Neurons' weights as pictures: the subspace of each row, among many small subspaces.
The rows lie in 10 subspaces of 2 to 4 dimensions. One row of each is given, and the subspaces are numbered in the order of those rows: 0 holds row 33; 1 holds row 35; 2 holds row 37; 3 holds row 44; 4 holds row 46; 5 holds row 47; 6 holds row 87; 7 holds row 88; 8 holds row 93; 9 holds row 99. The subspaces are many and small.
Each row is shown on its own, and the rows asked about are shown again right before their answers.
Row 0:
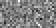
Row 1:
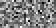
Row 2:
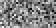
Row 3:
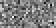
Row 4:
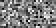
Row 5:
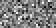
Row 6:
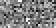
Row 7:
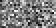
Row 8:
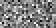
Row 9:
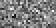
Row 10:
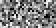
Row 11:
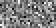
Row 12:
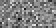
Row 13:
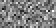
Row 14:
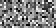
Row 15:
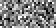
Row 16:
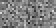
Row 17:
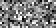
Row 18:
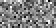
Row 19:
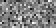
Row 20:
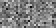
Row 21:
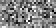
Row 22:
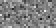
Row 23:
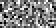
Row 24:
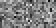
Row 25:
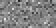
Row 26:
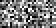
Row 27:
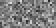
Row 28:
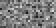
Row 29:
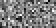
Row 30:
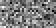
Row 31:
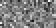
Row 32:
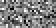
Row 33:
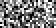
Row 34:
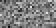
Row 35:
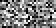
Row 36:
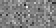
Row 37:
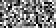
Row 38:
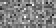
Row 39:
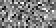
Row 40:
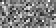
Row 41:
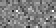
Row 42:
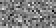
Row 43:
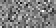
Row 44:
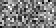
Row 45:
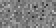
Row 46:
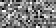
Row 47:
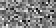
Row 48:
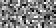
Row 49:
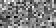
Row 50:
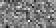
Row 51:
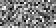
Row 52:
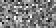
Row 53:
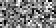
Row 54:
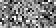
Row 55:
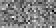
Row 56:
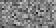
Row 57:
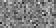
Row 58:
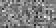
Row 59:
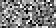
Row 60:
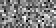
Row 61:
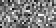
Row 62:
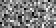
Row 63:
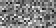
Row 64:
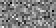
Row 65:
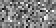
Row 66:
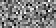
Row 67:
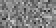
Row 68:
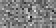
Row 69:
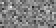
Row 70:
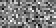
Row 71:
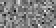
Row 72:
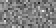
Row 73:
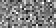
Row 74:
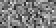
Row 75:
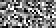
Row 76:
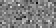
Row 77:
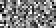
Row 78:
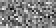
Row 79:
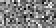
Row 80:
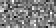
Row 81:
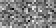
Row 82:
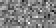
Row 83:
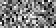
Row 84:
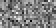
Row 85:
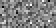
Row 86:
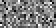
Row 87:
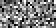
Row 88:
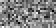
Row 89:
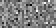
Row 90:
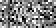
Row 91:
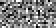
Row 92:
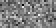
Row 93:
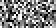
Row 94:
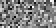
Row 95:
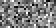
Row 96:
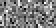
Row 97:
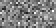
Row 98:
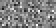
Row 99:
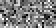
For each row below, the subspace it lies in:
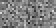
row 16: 1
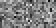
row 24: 5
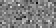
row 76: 4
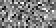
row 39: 8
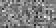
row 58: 4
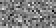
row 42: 5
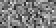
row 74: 4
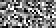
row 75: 5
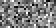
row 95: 7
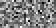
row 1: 5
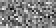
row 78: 5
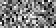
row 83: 3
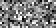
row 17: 4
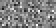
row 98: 5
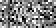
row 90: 3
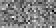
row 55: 1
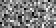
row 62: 0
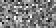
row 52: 7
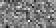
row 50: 5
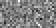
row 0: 0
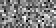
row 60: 9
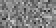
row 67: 5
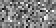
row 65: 8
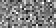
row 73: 2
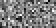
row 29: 5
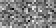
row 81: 1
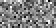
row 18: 4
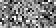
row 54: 3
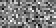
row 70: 3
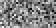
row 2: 7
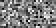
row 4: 4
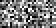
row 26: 1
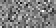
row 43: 8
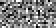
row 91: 4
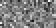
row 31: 0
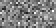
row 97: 8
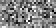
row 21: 1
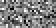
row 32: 5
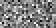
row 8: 7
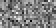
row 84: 5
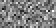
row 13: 8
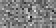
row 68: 1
